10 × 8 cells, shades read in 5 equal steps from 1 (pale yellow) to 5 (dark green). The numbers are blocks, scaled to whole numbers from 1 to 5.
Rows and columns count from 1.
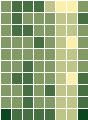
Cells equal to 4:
21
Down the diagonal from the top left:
3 4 4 4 3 2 1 4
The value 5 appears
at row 10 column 1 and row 10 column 8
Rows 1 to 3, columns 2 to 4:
4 4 4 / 4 3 3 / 4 4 3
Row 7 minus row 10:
-2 0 0 -1 -1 0 -1 -1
